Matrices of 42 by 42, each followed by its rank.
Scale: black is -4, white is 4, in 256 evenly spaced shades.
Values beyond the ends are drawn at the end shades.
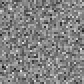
full rank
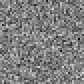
full rank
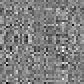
five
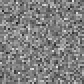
full rank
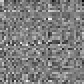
five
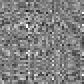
five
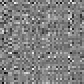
five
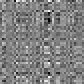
three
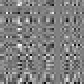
three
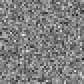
full rank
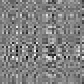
three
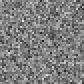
full rank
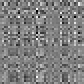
three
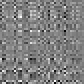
three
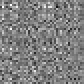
five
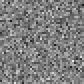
full rank
